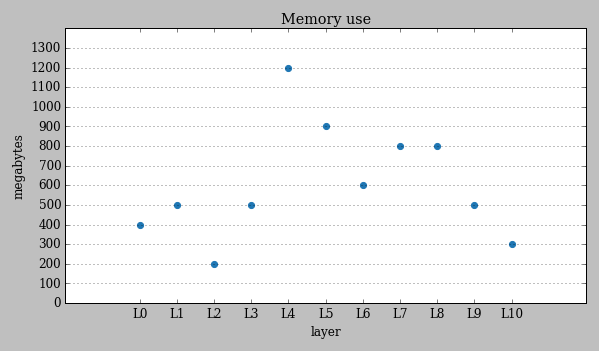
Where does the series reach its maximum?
L4
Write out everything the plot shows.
Title: Memory use
x-axis: layer, ticks L0 L1 L2 L3 L4 L5 L6 L7 L8 L9 L10
y-axis: megabytes, ticks 0 100 200 300 400 500 600 700 800 900 1000 1100 1200 1300
Values:
400 500 200 500 1200 900 600 800 800 500 300
